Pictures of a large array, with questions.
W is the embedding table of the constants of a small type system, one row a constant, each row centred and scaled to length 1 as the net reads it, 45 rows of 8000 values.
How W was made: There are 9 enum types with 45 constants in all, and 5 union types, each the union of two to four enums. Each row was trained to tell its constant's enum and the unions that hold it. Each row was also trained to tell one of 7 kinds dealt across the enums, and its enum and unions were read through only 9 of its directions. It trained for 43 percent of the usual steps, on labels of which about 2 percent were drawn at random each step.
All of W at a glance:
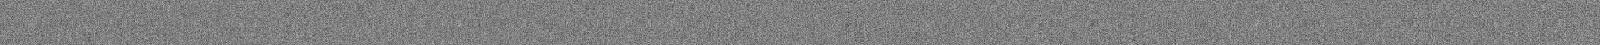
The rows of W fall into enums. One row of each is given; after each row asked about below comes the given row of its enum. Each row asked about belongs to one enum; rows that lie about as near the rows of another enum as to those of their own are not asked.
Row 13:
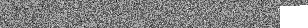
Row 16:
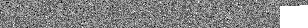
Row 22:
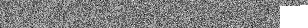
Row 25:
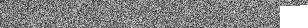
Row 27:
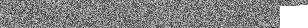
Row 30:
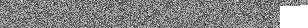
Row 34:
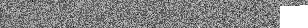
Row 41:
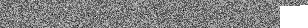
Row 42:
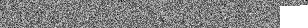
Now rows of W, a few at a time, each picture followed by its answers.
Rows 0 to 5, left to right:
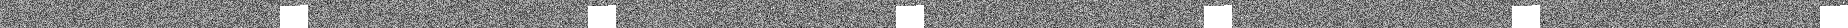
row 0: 27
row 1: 41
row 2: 41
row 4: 27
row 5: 13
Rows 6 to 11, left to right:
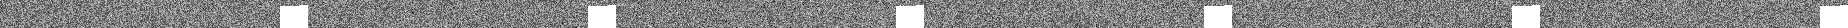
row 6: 42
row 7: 13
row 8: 25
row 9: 42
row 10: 13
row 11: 41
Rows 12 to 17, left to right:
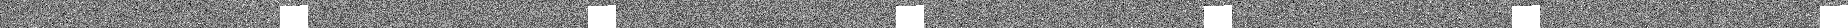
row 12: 25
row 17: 22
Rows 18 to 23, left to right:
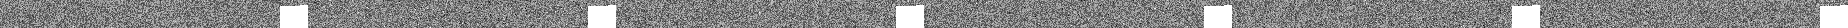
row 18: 27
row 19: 25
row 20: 41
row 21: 34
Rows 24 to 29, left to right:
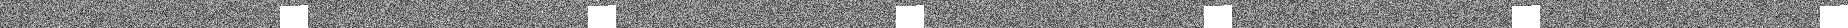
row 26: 25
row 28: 41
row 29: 30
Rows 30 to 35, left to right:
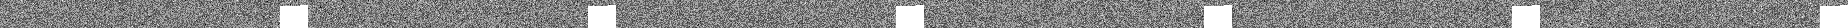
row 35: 22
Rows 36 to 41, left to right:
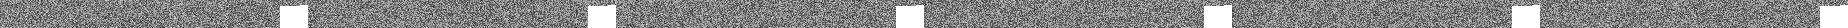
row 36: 27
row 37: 34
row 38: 13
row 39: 25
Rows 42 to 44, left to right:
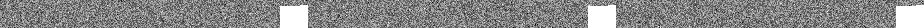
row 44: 27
